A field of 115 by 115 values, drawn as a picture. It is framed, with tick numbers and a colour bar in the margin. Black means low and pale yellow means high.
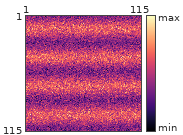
Seam: none. Stripes: horizontal, repeating 4 times. Slope: none. Histogram: bell-shaped. Average level on the scale: 50%.
